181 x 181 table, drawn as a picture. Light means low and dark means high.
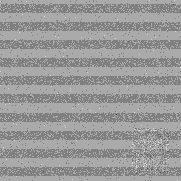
Odd patch: rougher, in the bottom right. Stripes: horizontal, repeating 10 times. Roughest part: bottom right. Slope: none.
